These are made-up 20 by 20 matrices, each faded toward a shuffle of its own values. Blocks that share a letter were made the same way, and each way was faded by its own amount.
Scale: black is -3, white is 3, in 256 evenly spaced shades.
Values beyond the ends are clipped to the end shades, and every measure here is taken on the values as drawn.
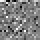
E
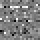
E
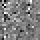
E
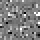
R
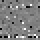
E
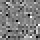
E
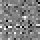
E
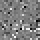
E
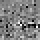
E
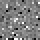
R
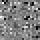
E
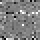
E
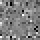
E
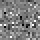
R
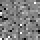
R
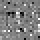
E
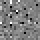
R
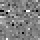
E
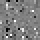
R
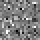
E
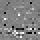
E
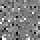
R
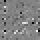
R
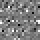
E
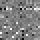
E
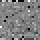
E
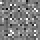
E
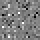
R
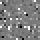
R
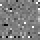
R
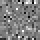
E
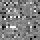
E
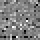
E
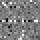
E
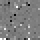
R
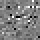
E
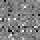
E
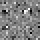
E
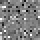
R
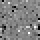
R
